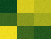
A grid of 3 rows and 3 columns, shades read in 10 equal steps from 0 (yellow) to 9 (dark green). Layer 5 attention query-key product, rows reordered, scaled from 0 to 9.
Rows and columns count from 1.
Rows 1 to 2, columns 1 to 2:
9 1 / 7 4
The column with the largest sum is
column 1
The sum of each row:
12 14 15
